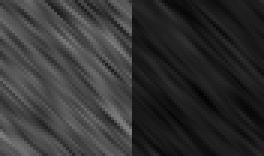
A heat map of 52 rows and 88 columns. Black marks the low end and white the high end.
It is made of 1 by 2 panels. Panel 1,1: low, slanting down to the right. Panel 1,2: very low, slanting down to the right, faint in contrast.
